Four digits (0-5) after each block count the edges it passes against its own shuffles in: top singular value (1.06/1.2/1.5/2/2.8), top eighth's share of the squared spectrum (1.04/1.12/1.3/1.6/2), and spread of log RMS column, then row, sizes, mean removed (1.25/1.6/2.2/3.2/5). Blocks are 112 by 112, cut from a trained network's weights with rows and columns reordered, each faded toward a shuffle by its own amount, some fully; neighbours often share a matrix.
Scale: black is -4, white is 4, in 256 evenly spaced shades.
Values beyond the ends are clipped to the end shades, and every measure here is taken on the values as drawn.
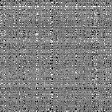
4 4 4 3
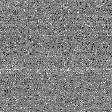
3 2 2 1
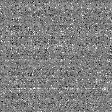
3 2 2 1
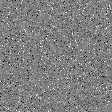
0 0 0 0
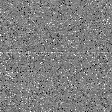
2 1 1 0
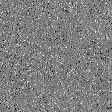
0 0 0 0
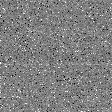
1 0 0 0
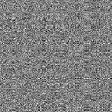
4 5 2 3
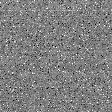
1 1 0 0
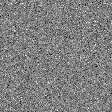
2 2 0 1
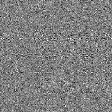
3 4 2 2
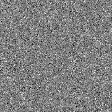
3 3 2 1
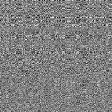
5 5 1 4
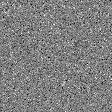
0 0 0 0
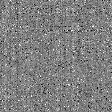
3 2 0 2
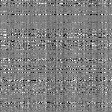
4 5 1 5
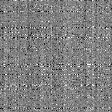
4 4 0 4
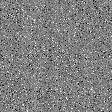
1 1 0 0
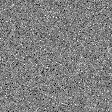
0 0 0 0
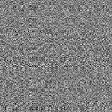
4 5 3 3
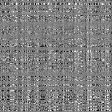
4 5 1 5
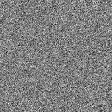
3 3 0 1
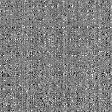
3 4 1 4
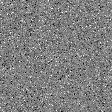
0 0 0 0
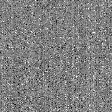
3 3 0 2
